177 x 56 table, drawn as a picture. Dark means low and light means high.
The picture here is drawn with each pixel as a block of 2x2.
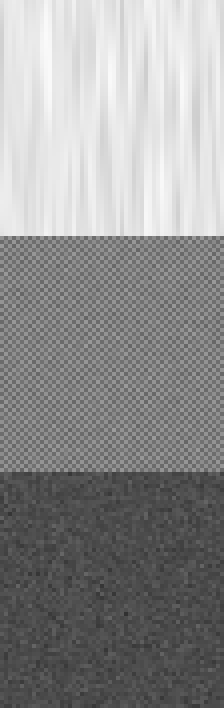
The table splits into 3 rows of 1 panel. Panel 1,1: very high, streaked downward, faint in contrast. Panel 2,1: middling, checkered. Panel 3,1: low, fine-grained, faint in contrast.
